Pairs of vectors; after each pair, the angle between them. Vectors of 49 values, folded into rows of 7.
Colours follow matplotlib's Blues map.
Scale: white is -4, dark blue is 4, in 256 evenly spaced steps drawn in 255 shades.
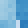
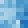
nearly parallel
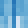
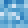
orthogonal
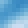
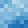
nearly opposite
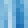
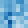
partly opposed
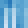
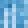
nearly parallel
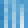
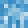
partly aligned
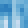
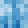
nearly opposite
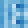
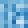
nearly opposite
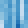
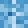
orthogonal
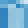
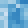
nearly opposite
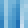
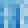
nearly parallel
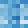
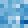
nearly opposite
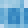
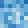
partly opposed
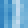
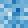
partly opposed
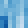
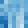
nearly parallel
